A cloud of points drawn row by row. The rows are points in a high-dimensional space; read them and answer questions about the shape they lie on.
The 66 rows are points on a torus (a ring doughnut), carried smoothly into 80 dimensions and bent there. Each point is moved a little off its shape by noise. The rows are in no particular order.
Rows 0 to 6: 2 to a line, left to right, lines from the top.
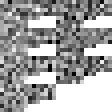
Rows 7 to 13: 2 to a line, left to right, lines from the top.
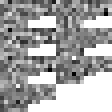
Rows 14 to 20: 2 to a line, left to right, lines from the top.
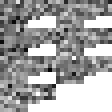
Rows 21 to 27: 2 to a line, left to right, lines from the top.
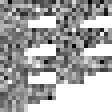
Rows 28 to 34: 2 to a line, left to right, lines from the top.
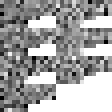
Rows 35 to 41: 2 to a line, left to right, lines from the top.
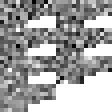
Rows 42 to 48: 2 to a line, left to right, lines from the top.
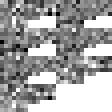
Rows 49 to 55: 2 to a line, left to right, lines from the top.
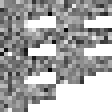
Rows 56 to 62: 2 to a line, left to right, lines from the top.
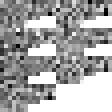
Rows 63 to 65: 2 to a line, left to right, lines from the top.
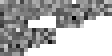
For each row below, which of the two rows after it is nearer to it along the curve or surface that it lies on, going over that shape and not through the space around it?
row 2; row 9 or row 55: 55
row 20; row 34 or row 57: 34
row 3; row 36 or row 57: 36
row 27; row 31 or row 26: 31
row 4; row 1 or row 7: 1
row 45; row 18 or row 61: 61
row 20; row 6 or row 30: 30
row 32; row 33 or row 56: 56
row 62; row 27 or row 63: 27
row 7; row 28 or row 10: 10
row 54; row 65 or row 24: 65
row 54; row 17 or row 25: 25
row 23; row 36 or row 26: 36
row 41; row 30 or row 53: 30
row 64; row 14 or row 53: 53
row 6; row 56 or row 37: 37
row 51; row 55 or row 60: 55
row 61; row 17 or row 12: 12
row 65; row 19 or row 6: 19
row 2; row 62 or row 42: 42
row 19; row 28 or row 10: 10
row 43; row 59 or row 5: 59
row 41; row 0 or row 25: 25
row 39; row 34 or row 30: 34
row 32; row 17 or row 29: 29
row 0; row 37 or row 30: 30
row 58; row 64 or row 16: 64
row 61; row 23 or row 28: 23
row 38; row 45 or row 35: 35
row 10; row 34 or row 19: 19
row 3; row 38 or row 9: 9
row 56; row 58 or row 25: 58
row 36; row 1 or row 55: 55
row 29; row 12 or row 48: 12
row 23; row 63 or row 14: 14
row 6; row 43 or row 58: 58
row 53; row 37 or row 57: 37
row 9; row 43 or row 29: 43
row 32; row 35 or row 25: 35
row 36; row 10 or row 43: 10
